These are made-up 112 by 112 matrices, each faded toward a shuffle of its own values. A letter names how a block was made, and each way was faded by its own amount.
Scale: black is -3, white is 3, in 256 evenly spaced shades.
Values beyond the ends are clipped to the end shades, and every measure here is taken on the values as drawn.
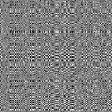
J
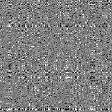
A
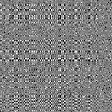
J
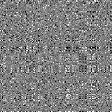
A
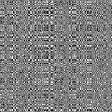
J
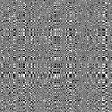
J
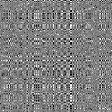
J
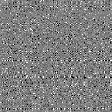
A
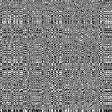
J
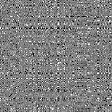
A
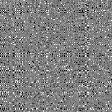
A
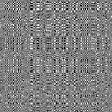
J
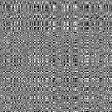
J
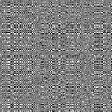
J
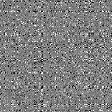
A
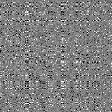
A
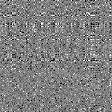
A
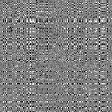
J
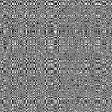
J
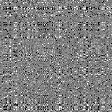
A
